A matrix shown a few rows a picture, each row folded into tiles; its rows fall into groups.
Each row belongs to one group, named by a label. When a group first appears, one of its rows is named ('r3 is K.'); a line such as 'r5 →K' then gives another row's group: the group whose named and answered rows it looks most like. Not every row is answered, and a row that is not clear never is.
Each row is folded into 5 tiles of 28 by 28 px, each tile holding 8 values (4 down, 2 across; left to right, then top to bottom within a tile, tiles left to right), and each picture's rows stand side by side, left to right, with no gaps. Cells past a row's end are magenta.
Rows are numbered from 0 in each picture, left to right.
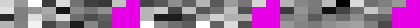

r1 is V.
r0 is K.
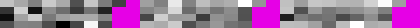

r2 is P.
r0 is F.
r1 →P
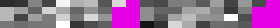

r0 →V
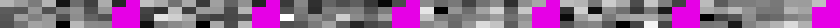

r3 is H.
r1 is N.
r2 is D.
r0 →N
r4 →F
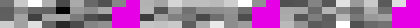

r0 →K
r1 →P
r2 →V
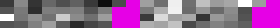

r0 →D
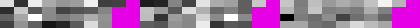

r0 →F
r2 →P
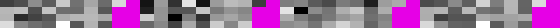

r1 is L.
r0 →V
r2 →H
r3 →V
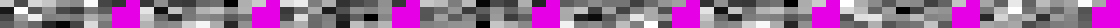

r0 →F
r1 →H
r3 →N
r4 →V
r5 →H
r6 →K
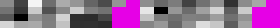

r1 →H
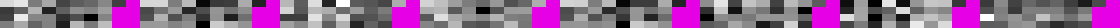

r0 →N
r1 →N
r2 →K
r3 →K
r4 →N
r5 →F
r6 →L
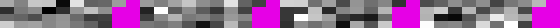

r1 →F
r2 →N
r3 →V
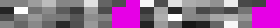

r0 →F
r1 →F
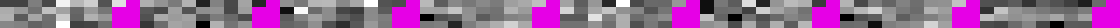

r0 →V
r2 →F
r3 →P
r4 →K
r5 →L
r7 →D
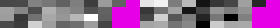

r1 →N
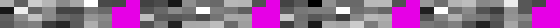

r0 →F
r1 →L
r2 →L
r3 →F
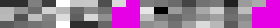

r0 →V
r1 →H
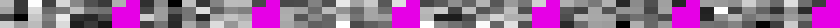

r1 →L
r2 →V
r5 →F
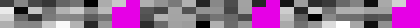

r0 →H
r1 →N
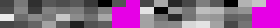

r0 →D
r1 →H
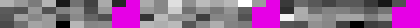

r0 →N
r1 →P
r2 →D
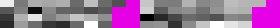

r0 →F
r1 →P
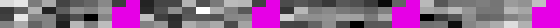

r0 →N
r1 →L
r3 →P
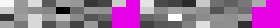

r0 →K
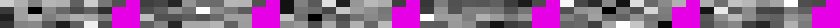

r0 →F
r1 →L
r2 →L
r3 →D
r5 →F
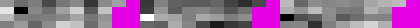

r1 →D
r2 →P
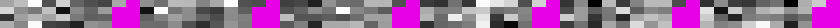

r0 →K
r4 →L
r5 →H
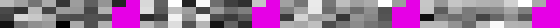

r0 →N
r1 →K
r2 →P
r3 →P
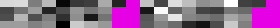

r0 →N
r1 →F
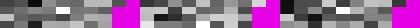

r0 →L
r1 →V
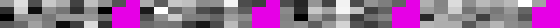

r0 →F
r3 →P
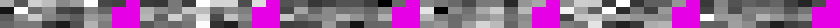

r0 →F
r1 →V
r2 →D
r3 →H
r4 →K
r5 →D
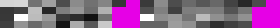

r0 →N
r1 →D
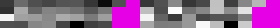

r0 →D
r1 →H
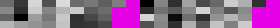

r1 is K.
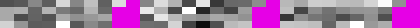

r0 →V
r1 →K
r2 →P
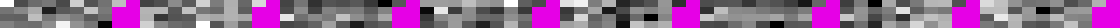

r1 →V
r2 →D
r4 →N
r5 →D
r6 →L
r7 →K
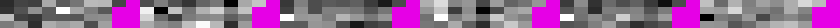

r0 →L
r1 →H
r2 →D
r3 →K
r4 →D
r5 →P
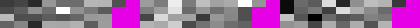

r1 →P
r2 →L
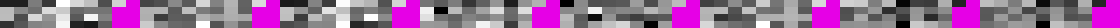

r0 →V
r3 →H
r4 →H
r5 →V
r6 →N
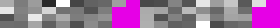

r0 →K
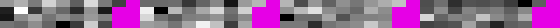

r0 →F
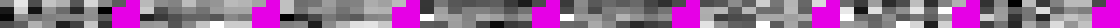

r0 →F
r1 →P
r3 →D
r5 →V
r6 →H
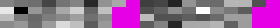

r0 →H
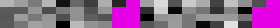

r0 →N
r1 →F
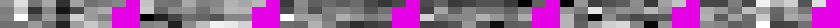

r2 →D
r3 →D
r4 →H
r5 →V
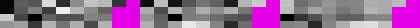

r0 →L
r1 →H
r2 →P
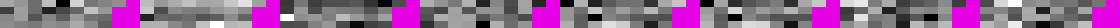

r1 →P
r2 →D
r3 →N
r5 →H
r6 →N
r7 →K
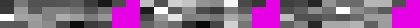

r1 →F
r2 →L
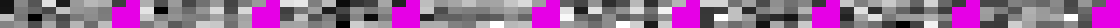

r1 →H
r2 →N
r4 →H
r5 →N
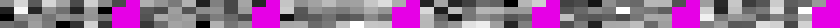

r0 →F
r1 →N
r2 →P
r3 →H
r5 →H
